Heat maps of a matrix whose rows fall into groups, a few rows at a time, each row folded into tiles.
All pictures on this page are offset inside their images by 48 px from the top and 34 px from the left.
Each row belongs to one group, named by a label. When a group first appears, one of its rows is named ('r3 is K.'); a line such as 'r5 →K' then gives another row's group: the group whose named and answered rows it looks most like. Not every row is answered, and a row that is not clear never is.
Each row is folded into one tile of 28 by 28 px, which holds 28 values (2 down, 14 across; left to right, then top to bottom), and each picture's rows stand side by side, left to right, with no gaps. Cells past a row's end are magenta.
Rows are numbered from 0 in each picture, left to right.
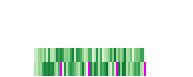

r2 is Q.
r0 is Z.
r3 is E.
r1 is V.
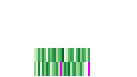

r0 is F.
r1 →V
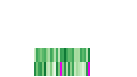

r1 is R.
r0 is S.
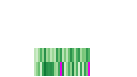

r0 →Z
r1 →S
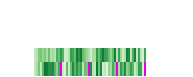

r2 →S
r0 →Z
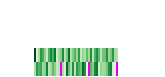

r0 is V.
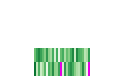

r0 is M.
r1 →V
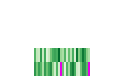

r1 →F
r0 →Q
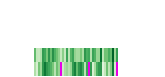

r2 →S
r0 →F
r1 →Z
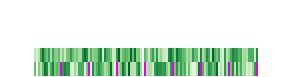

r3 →V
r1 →E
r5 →R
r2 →V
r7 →R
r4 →Z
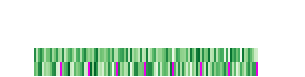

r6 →Q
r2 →E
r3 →M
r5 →S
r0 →E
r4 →E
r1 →E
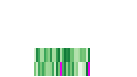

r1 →R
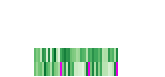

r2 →R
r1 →R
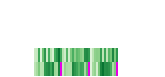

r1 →Z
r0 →Z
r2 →Z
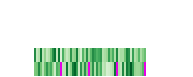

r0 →Q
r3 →F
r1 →F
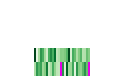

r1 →Q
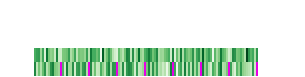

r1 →Q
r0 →M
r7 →S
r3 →F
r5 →S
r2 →M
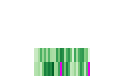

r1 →E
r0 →Z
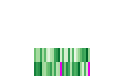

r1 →Q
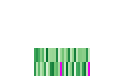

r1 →Q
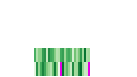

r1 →M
